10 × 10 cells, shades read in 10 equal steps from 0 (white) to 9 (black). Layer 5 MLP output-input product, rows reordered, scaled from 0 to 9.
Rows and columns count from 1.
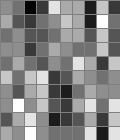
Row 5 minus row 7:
1 -3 2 4 -3 -3 -4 0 3 -2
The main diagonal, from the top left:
4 6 6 5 4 6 5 1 7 1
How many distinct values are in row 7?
7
